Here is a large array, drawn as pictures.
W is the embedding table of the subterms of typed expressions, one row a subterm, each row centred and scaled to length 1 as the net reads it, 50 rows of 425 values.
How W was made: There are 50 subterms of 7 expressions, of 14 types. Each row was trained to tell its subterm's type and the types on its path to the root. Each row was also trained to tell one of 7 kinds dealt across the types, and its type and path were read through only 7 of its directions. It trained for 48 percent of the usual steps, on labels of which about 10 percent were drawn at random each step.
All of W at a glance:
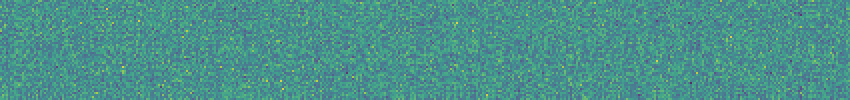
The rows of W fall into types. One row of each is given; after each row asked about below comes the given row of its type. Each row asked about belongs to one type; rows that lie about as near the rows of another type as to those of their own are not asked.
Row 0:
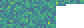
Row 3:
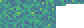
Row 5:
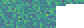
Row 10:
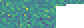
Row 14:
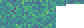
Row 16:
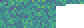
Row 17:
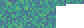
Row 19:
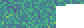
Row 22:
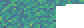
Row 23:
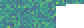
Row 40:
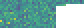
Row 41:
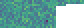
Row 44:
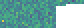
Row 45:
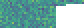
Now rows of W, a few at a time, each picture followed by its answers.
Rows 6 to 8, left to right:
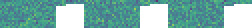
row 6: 16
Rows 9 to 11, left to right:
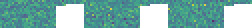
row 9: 16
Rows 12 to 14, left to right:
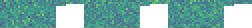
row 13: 41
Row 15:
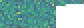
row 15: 19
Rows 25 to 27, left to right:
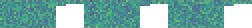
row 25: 0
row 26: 41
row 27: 45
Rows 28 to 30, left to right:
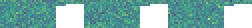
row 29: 41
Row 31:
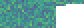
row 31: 45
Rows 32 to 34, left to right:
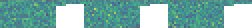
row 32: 16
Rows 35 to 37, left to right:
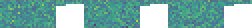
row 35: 23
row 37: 3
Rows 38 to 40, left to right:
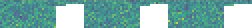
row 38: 45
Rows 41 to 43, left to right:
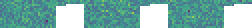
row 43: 0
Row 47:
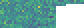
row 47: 0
